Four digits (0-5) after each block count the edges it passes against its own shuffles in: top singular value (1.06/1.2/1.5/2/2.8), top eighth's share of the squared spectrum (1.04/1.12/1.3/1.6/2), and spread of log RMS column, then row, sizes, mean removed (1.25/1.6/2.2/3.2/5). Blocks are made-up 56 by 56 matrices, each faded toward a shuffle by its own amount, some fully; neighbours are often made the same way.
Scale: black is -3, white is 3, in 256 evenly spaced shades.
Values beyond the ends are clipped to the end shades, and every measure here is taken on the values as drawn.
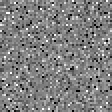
1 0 0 0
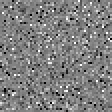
2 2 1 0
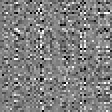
4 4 3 2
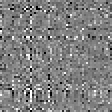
4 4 3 2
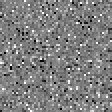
0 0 0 0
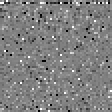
3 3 0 1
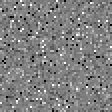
0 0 0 0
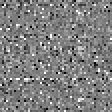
3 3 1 2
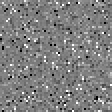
2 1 0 0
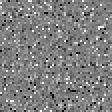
2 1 0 0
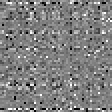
4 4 2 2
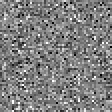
2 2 2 0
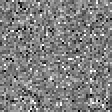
1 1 0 0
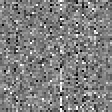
2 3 3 0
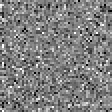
1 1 1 0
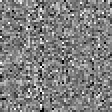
2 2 2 0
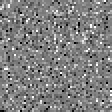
2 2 0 0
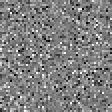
3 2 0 0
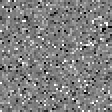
2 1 0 0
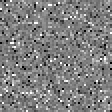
1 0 0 0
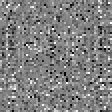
3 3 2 1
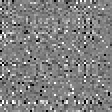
4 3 2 2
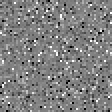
0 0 0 0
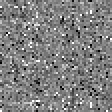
0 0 1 0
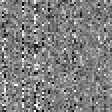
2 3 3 0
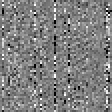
2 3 4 0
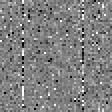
2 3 2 0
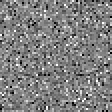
0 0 0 0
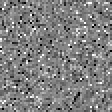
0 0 0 0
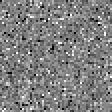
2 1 0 0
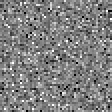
1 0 0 0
